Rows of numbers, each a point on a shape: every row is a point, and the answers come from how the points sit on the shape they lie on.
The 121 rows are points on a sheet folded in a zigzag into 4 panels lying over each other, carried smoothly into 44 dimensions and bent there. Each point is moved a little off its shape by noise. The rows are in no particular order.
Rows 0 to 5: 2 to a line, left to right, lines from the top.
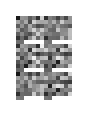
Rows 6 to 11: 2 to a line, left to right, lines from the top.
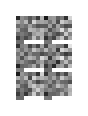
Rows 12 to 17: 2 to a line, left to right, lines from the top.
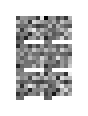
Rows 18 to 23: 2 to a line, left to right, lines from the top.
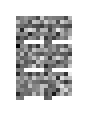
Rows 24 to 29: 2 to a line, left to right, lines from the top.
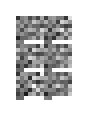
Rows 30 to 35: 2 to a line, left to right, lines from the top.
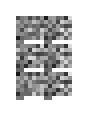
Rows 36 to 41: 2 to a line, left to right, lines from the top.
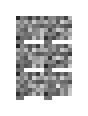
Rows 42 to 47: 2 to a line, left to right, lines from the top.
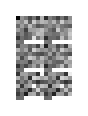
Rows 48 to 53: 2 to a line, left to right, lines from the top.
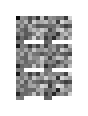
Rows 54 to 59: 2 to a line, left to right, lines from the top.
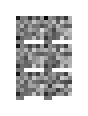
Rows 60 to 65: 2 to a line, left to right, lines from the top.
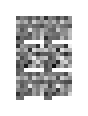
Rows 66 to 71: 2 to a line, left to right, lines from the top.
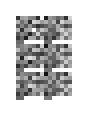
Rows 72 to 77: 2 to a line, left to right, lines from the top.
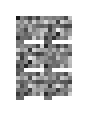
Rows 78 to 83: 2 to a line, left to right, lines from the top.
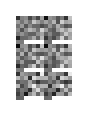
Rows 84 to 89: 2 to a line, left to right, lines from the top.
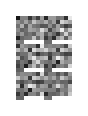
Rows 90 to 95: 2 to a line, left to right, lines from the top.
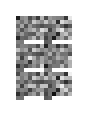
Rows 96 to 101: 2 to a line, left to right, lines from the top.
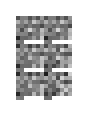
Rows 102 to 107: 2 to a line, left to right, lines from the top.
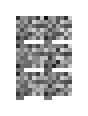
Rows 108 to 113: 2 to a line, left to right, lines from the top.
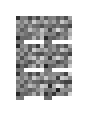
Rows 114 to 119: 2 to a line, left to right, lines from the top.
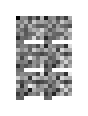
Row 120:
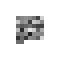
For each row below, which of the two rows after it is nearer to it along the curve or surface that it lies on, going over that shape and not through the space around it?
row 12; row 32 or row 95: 95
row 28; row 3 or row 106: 106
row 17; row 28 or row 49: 28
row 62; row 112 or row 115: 115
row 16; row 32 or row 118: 118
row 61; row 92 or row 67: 92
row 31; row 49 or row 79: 79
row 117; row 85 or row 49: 85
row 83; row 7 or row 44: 7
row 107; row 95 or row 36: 36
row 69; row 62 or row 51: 62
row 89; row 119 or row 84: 84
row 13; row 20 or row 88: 20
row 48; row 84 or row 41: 84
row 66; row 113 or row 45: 45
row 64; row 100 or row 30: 30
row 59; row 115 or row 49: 115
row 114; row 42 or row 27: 42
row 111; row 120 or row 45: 120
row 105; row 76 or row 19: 76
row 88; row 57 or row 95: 57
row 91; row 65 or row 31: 31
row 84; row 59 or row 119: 59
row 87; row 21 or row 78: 21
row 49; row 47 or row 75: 47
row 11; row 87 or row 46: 87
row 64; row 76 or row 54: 76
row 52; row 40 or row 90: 90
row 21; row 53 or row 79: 53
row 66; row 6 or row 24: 6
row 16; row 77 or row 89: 77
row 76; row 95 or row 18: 18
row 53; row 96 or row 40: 96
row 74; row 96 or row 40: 96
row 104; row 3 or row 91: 3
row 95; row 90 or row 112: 90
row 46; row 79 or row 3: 79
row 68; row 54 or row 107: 107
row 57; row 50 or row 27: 50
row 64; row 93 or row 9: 93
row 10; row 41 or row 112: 112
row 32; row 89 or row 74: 74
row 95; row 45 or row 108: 45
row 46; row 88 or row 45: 45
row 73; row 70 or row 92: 92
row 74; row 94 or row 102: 94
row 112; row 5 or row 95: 5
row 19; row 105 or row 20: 105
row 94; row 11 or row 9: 11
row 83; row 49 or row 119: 49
